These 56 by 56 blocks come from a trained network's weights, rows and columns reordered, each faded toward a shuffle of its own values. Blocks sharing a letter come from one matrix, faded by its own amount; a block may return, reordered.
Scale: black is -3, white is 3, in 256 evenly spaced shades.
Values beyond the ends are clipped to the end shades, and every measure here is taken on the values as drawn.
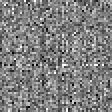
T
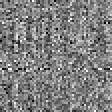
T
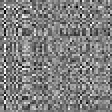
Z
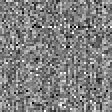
T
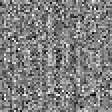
T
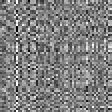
Z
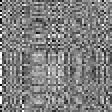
Z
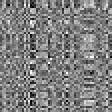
Z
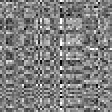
Z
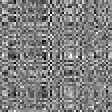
Z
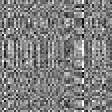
Z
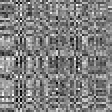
Z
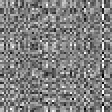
Z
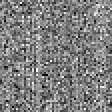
T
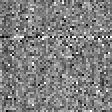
T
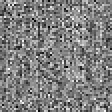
T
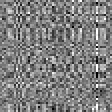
Z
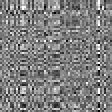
Z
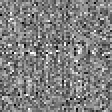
T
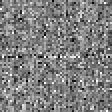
T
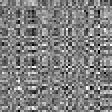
Z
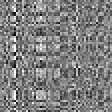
Z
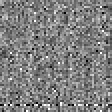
T
